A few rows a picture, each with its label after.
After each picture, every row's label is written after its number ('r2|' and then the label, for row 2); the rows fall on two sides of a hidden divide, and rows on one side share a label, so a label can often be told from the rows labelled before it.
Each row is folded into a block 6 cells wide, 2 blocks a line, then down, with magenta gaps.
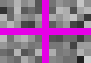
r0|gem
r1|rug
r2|gem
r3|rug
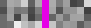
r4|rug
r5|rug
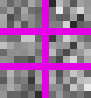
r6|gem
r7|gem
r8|gem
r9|rug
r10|gem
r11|gem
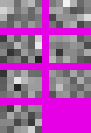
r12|gem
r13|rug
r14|gem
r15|gem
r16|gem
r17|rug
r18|gem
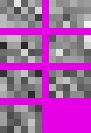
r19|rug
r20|rug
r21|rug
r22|rug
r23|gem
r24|gem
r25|gem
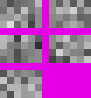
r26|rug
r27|gem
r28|gem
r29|rug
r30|rug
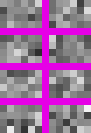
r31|rug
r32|rug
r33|rug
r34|gem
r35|rug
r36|gem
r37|gem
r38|rug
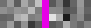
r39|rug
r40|gem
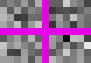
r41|rug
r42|gem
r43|gem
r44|gem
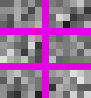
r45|gem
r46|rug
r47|rug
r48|gem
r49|gem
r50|rug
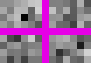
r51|rug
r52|gem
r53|gem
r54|gem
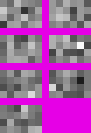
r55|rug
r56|rug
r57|rug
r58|rug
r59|gem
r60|gem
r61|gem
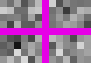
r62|rug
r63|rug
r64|rug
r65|rug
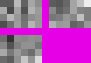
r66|rug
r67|rug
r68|rug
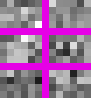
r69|rug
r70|rug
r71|rug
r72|gem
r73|gem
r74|rug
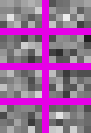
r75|rug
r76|rug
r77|gem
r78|gem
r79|rug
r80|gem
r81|gem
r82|gem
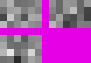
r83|rug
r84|gem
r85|rug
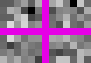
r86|rug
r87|rug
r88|gem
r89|gem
